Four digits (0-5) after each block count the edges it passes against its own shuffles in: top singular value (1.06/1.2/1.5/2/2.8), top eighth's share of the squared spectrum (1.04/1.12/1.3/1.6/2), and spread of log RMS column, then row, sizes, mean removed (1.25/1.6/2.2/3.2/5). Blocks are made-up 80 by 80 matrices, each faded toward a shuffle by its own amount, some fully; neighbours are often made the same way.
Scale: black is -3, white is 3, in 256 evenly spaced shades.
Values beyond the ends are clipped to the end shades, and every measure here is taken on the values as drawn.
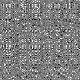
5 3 2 2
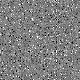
3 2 1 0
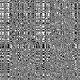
5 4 3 3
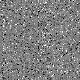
3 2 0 0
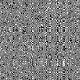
5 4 3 2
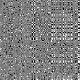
5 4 3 3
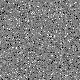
0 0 0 0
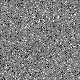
0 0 0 0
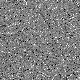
0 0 0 0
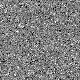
1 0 0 0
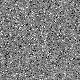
0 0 0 0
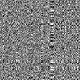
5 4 3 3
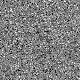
2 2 0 0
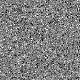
3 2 1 1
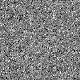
3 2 1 0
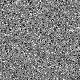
2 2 0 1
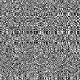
5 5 3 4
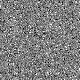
3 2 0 0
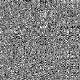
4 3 2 2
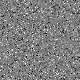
1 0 0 0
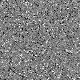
1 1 0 0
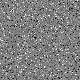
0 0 0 0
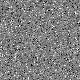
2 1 0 0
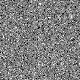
3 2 1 1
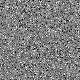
1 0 0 0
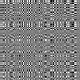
5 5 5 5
